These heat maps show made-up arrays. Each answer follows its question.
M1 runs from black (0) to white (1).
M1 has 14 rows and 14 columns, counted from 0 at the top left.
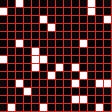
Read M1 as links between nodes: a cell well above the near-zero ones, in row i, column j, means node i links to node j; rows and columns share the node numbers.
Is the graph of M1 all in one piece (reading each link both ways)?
yes
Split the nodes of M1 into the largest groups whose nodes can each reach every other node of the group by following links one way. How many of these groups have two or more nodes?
1
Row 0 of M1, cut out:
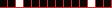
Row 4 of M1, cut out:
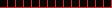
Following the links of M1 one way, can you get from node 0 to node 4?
yes
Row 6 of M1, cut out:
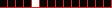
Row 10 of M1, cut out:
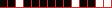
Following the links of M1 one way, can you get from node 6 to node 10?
no
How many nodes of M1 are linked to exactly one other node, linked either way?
0
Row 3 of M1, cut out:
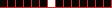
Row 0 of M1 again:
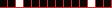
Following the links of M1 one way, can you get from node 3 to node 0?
no
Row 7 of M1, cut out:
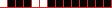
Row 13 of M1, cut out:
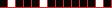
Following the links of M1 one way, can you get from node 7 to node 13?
yes
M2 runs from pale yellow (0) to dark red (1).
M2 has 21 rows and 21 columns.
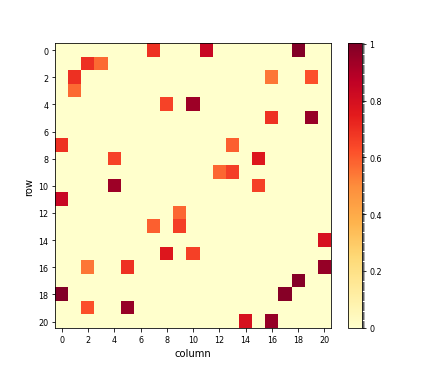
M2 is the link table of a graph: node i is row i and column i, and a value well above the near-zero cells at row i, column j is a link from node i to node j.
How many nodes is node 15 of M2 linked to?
2
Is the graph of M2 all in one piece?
no
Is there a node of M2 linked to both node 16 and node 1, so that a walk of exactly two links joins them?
yes
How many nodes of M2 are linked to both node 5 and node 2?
2
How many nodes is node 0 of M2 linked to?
3
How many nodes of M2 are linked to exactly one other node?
5
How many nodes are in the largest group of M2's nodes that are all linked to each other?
2
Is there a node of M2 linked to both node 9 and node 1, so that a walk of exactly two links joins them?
no
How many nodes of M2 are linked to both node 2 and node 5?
2
